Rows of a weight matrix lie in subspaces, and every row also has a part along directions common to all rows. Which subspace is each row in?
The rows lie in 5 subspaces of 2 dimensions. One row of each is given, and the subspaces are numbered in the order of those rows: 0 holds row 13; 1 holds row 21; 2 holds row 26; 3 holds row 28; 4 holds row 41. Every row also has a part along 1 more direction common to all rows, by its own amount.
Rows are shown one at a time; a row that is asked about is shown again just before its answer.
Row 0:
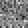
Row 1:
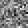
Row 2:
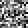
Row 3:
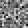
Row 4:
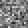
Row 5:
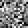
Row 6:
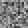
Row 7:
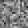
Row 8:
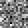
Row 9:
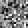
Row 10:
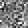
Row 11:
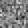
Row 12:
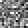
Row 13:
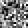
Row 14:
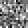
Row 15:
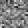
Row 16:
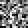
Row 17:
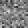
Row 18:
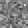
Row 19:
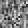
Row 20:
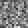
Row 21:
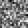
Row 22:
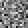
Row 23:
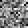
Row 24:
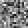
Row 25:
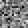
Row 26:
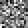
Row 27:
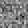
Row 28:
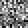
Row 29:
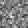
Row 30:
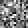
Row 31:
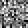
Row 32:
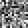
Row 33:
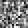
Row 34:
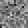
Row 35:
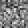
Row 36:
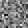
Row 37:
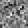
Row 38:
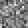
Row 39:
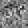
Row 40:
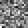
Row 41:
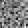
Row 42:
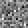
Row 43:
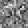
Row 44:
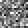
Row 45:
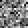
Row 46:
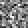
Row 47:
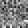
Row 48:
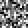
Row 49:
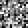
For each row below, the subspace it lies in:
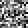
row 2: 2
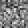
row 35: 2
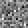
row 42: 1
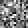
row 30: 0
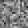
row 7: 0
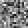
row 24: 0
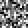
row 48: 1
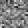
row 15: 2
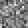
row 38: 2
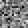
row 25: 3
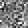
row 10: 4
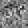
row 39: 2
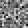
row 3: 4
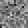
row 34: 2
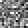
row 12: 4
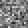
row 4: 3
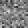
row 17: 2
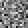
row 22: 4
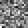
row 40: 2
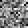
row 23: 4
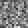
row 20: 0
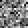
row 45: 4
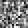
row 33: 0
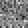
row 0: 3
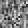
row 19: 0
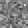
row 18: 1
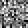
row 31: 3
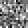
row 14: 3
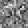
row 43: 2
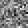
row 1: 2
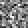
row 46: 1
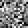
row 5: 4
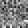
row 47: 3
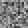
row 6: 0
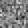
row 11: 3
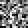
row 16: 1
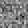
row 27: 3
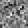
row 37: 2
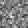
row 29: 1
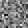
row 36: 4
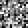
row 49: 1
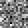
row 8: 1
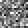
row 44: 4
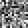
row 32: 3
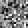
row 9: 0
